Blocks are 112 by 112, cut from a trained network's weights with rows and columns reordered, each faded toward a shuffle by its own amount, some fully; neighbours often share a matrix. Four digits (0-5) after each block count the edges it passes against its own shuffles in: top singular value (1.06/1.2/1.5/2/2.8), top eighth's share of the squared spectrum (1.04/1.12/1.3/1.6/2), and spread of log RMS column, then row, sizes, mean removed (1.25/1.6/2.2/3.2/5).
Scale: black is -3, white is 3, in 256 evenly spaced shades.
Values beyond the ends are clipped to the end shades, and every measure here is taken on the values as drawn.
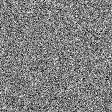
0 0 0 0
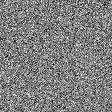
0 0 0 0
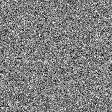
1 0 0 0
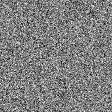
0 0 0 0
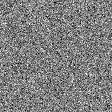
1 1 0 0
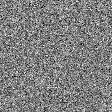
1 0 0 0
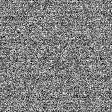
2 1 0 0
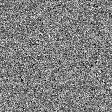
0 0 0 0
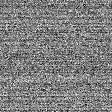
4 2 0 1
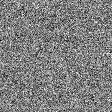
0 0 0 0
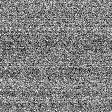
3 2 0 0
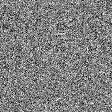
2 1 0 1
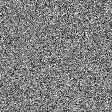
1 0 0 0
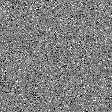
2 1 0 1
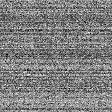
4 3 1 1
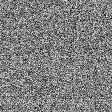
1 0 0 0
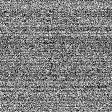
4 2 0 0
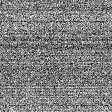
4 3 0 1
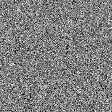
1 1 0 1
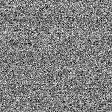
1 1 0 0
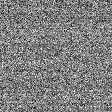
2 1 0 0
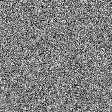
2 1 0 1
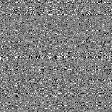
4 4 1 4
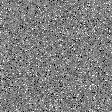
1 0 0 0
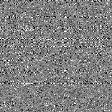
4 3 1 3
